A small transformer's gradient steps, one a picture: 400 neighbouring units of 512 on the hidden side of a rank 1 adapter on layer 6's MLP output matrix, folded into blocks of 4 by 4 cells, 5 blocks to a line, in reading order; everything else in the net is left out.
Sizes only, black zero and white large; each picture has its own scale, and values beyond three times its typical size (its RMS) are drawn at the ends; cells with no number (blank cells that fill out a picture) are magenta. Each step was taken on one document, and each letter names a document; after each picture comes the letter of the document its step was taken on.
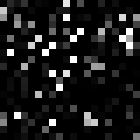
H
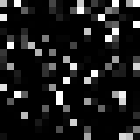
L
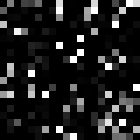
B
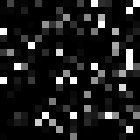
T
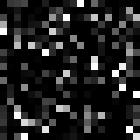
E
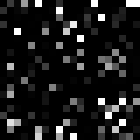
B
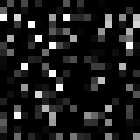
H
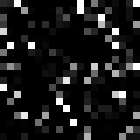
L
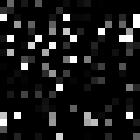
H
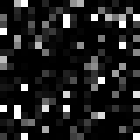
E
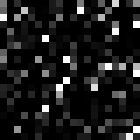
L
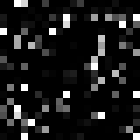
E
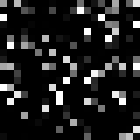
L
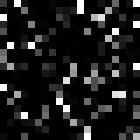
L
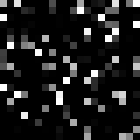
L
